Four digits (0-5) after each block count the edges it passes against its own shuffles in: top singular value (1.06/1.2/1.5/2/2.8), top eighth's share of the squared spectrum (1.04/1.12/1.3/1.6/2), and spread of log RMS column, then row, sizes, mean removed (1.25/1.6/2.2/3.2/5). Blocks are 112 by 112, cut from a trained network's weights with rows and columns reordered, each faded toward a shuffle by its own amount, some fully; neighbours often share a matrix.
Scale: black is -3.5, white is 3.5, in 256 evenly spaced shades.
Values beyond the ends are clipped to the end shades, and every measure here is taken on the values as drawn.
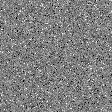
0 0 0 0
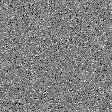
1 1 0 0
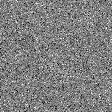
0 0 0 0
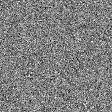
0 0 0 0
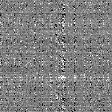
4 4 4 2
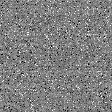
2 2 1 1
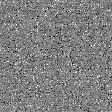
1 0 0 0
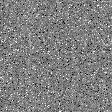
0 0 0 0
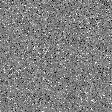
1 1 0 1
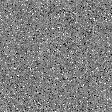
1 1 0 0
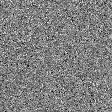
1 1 0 0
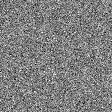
1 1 0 0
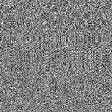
4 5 2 3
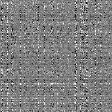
4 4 4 2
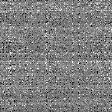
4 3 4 2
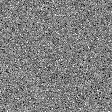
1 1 0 0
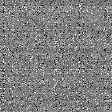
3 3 3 1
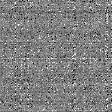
3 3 3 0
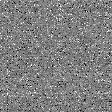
2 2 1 0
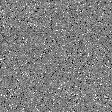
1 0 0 0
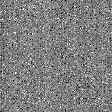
2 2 0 2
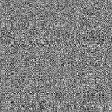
4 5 1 3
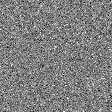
1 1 0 0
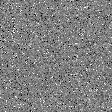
1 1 0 0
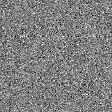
3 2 0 1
